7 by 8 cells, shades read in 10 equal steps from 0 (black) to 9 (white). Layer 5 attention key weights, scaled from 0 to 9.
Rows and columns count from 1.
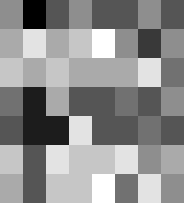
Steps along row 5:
down same up down same up down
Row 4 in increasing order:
1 3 3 3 4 4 5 6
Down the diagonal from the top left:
5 8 7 3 3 8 8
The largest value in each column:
7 8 8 8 9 8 8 6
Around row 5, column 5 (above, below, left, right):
3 7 8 3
